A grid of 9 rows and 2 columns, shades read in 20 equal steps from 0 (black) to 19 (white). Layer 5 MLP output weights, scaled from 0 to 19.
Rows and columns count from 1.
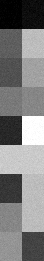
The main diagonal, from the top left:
0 14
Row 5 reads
3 19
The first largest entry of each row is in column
2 2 2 2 2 1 2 2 1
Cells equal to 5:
1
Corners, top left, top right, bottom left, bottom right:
0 1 11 5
